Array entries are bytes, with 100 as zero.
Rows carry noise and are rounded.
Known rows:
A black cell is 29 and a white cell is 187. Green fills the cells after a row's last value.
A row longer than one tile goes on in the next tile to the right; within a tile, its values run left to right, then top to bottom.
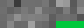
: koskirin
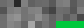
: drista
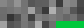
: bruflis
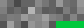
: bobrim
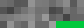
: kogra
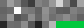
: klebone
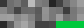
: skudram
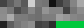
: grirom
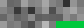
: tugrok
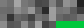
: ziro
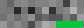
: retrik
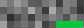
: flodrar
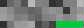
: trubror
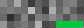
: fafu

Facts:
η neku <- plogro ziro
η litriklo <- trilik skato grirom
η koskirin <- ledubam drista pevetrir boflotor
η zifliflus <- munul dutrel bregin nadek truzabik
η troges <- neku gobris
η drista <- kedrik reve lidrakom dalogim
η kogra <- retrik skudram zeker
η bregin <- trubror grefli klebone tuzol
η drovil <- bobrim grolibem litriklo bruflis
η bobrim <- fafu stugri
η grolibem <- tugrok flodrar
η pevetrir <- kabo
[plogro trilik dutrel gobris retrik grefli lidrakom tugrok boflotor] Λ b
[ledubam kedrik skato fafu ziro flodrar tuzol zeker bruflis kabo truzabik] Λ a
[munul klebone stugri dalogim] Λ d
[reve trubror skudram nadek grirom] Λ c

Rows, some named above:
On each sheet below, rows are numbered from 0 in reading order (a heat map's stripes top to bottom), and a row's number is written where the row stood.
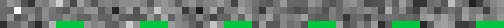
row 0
klebone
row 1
grefli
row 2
dutrel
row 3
neku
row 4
ledubam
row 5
skudram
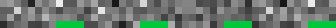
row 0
stugri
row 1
dalogim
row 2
kedrik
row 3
stugri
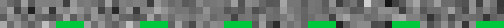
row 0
lidrakom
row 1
lidrakom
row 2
zifliflus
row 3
litriklo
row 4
grirom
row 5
zeker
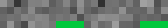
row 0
drovil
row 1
koskirin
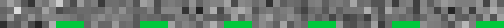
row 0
munul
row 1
koskirin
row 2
boflotor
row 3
drista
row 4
skato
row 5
plogro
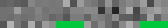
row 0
bregin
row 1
boflotor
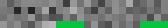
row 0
retrik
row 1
grolibem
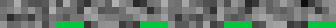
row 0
tuzol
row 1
nadek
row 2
ziro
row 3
reve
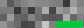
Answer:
trilik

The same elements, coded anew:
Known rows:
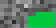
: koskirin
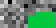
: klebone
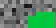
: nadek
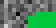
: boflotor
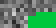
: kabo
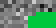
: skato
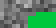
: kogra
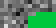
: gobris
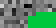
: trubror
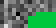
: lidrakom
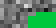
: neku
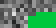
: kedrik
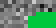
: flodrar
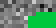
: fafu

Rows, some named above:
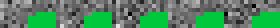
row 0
bregin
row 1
retrik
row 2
lidrakom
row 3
zifliflus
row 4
reve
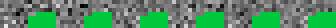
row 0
plogro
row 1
trubror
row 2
ledubam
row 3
stugri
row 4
retrik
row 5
zeker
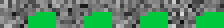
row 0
grefli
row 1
nadek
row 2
dutrel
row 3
dalogim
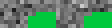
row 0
skudram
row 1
troges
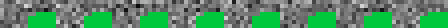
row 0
neku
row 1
tuzol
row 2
grirom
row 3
ziro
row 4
munul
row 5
bregin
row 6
neku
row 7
truzabik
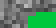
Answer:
kogra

